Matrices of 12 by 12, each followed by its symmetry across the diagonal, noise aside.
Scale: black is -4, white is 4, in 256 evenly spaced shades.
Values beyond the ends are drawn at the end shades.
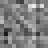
antisymmetric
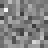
neither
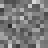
neither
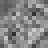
symmetric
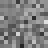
antisymmetric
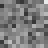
neither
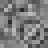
symmetric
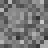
symmetric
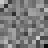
symmetric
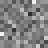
symmetric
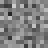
neither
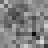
symmetric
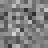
antisymmetric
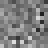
antisymmetric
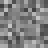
antisymmetric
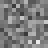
neither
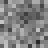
neither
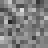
antisymmetric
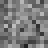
neither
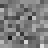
neither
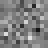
antisymmetric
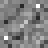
symmetric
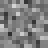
antisymmetric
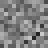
symmetric
